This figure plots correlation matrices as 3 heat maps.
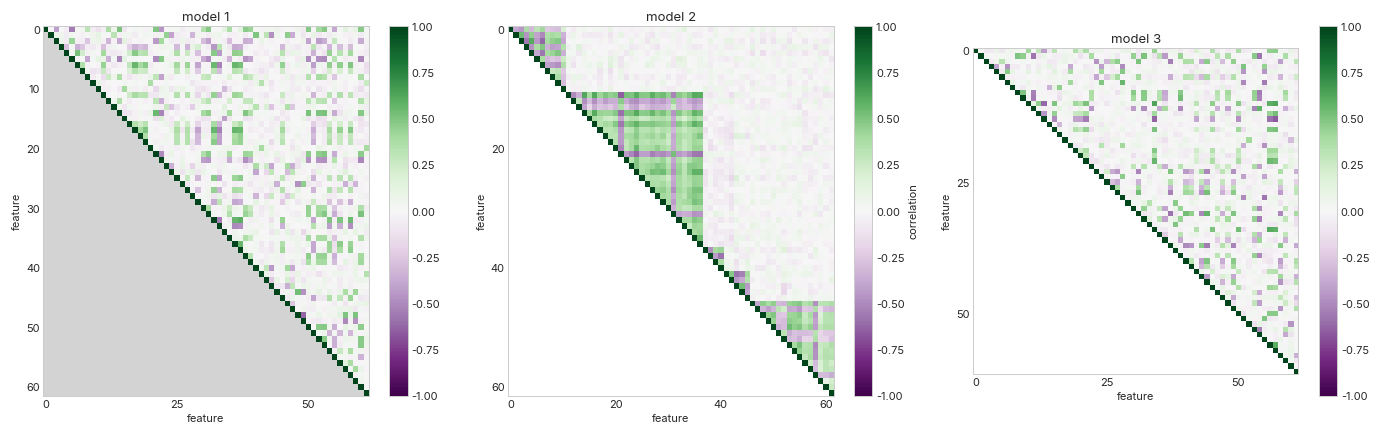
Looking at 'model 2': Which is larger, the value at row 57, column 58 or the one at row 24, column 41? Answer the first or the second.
the second
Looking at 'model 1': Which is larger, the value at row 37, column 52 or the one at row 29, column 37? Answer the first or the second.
the first
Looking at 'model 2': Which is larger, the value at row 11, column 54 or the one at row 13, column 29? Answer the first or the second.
the first
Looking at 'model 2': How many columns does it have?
62
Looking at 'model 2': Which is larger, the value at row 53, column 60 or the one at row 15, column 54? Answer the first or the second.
the first
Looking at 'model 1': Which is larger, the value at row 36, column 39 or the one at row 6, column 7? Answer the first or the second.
the second
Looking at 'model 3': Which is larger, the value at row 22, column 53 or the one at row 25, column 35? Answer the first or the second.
the first
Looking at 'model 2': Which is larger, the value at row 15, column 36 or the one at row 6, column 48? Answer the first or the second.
the first
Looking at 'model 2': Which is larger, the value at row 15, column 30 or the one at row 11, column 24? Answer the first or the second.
the second
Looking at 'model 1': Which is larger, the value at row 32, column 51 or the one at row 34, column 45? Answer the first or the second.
the second
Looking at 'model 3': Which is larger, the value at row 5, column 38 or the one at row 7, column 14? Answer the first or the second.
the first
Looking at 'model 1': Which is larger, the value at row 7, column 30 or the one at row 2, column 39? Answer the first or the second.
the first
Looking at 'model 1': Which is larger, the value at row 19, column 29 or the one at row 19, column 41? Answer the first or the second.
the second
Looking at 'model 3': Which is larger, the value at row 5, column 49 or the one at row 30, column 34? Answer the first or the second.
the first
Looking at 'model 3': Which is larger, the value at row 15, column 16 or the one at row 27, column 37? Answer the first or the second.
the first
